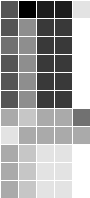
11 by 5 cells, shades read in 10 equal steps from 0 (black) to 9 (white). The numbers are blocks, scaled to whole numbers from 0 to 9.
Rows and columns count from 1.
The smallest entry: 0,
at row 1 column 2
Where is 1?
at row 1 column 3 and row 1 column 4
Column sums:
51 59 47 47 90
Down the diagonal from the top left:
3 5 2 2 9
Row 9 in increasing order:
6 7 8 8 9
